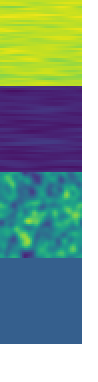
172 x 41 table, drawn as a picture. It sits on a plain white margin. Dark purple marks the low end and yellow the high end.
The table splits into 4 rows of 1 panel. Panel 1,1: very high, streaked across, faint in contrast. Panel 2,1: very low, streaked across, faint in contrast. Panel 3,1: middling, blotchy, strong in contrast. Panel 4,1: low, flat.
